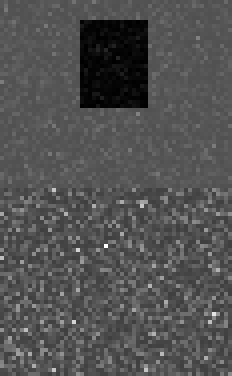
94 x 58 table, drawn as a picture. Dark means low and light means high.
On average the colour sits 30% of the way up the scale. An odd patch, lower than its surroundings, sits in the top middle. The top part is calmer, up to a seam about 50% of the way down. The ninth with the lowest average is the top middle.
